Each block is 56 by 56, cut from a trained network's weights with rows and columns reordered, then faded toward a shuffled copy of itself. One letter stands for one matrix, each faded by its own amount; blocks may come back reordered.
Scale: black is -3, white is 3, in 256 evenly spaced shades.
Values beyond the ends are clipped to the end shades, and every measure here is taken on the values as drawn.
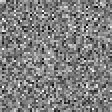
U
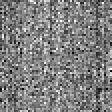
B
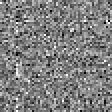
U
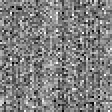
B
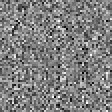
U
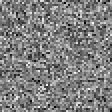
U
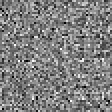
U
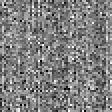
B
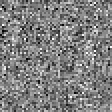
U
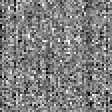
B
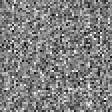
U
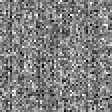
B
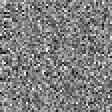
U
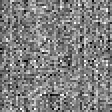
B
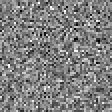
U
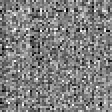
B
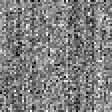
B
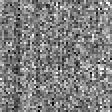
B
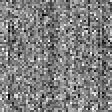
B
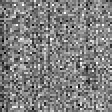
B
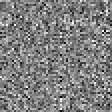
U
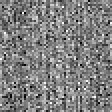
B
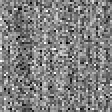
B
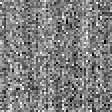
B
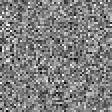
U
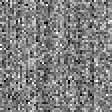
B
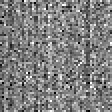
B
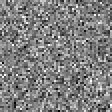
U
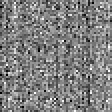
B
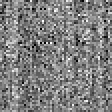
B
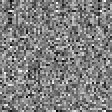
U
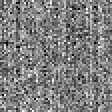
B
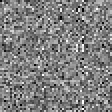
U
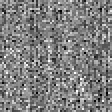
B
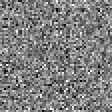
U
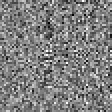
U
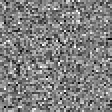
U
